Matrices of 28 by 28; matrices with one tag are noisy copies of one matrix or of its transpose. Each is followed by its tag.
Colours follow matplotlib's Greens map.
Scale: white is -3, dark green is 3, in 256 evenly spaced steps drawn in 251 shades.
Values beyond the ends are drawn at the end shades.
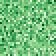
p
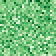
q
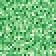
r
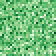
r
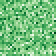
r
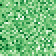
q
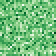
r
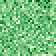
q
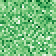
q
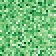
p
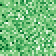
q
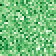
q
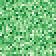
r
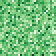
r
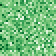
q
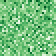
q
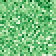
q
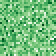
p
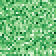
r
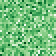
p
